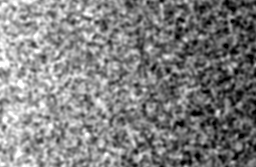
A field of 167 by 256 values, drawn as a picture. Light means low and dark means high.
The field is mottled with small blotches. The histogram is bell-shaped. The field climbs toward the right. No lone cell stands out from its neighbours.
